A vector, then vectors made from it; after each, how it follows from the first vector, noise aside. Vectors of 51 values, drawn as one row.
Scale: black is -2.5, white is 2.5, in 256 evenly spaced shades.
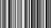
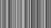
shrunk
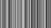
shrunk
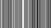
partly zeroed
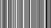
partly zeroed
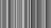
shrunk
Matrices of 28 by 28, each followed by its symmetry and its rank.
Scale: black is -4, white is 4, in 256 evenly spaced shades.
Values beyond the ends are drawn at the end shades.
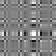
symmetric, rank one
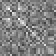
symmetric, rank five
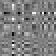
antisymmetric, rank two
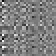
neither, rank three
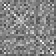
symmetric, rank five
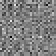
neither, rank five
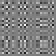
symmetric, rank one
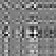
antisymmetric, rank two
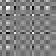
symmetric, rank one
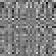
neither, rank three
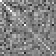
symmetric, rank five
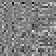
neither, rank five
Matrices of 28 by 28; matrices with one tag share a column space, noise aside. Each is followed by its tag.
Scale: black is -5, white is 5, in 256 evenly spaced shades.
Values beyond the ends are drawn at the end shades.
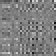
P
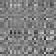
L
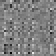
P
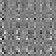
L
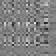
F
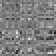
L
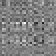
F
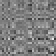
L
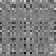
P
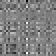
P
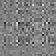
F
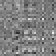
L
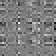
F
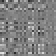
P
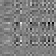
F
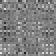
P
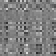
P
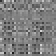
P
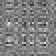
F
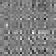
L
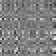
L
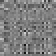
P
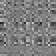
F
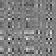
L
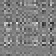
F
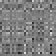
P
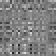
P
